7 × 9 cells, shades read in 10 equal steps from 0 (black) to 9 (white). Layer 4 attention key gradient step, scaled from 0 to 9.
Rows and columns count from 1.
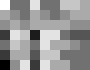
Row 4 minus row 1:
-7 4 3 -7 4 4 -3 -4 -3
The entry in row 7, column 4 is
2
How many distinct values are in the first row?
5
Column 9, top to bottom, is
6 6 5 3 4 4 4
